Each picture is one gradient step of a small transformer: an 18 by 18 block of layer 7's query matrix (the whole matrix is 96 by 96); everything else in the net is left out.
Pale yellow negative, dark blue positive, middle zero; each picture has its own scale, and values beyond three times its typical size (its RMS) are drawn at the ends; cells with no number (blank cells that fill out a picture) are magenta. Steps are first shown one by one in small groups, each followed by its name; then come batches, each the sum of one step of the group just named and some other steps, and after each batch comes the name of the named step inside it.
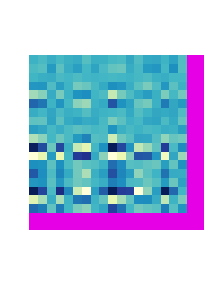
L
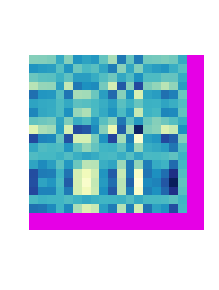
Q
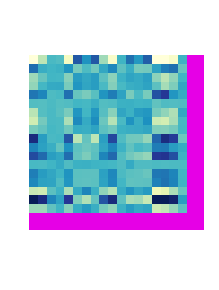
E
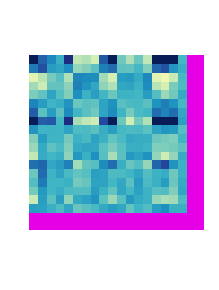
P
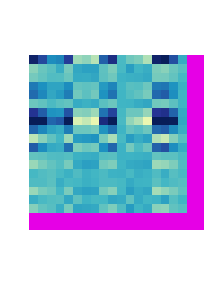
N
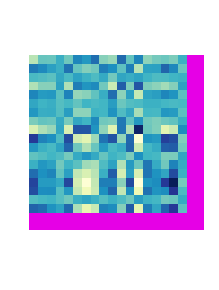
Q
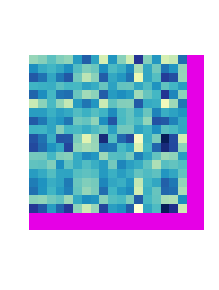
N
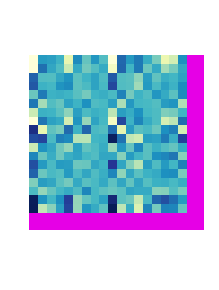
E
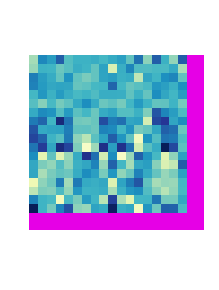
N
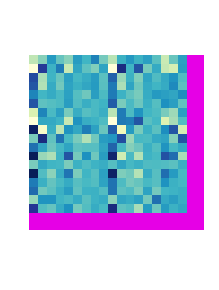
E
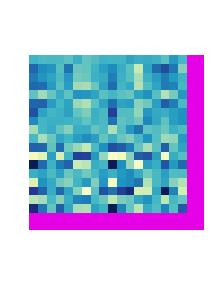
L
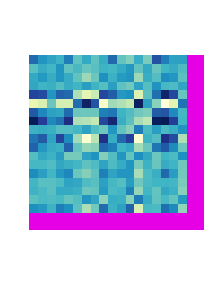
N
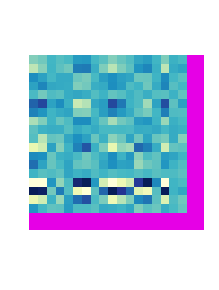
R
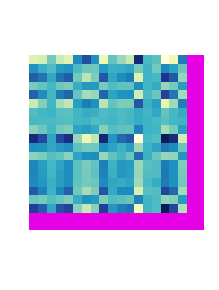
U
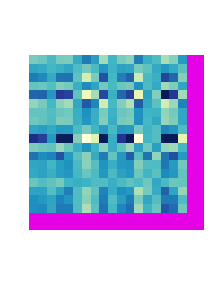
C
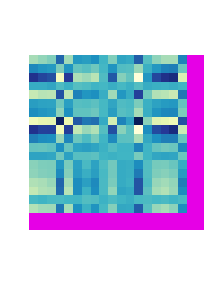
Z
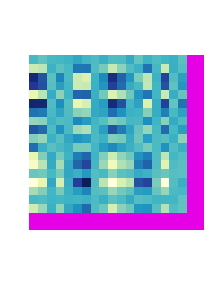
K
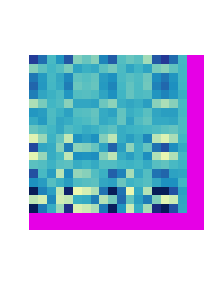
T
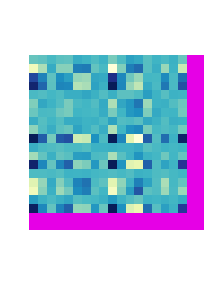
K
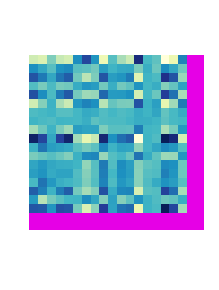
U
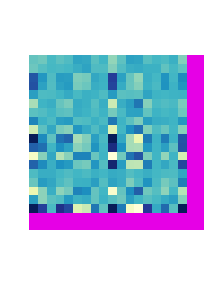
K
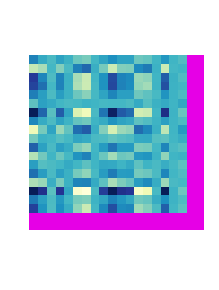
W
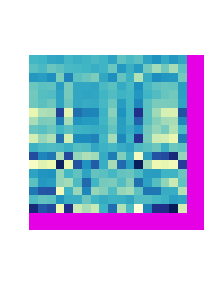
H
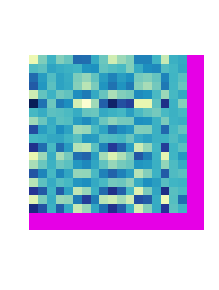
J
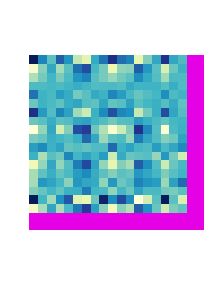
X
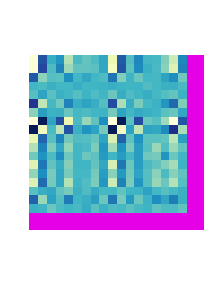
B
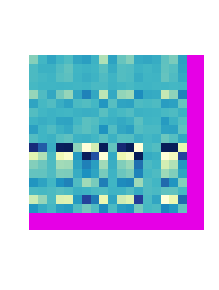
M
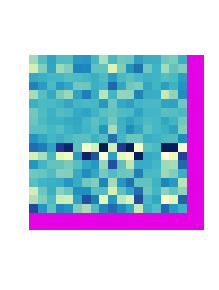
M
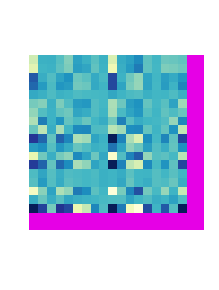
B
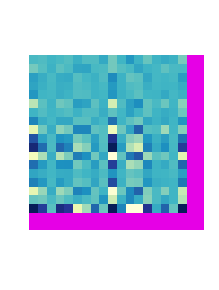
X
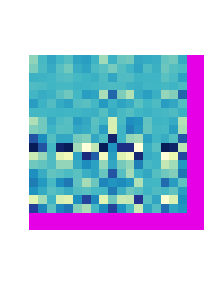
M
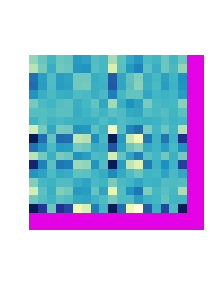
J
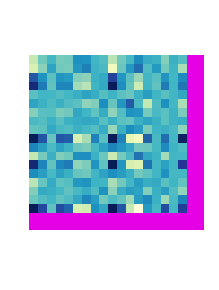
J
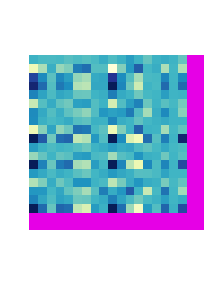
W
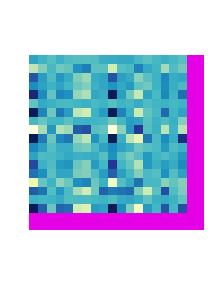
W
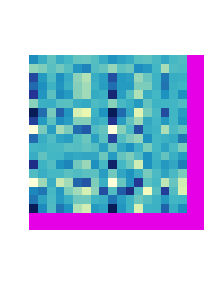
W
